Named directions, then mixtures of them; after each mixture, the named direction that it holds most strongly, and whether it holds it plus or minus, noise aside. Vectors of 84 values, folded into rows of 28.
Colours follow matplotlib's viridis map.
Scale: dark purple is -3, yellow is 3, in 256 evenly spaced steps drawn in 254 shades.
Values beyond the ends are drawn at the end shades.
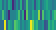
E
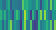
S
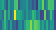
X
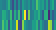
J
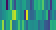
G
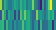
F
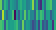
F, plus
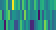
E, minus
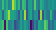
E, minus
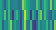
S, plus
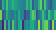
F, minus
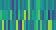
J, plus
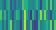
S, plus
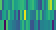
F, plus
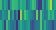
F, plus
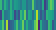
F, plus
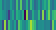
E, plus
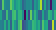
F, minus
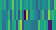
J, minus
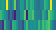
G, minus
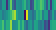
G, plus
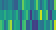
S, plus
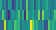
E, plus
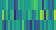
X, minus
